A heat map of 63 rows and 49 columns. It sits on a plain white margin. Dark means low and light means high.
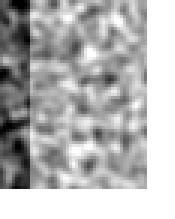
Lone odd cells: none. Grain: blotchy. Seam: vertical, 20% of the way across, the right part higher.
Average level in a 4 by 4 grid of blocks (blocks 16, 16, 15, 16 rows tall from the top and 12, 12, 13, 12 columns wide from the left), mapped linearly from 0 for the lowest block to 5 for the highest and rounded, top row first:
0 4 4 5 / 1 4 4 4 / 1 4 4 4 / 0 4 5 4
